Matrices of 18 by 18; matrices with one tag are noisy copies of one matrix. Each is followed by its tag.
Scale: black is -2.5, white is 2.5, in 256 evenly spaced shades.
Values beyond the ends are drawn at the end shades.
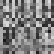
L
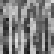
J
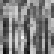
J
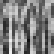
J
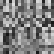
L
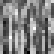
J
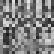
L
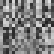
L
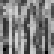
J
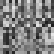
L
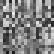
L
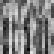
J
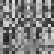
L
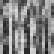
J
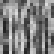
J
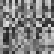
L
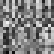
L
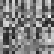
L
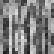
J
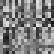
L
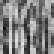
J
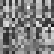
L
